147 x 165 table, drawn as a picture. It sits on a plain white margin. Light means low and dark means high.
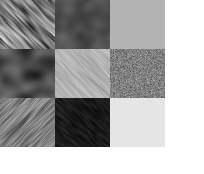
It is made of 3 by 3 panels. Panel 1,1: middling, slanting down to the right, strong in contrast. Panel 1,2: high, smooth, faint in contrast. Panel 1,3: low, flat. Panel 2,1: high, smooth. Panel 2,2: low, slanting down to the right, faint in contrast. Panel 2,3: middling, fine-grained. Panel 3,1: middling, slanting up to the right. Panel 3,2: very high, slanting down to the right, faint in contrast. Panel 3,3: very low, flat.
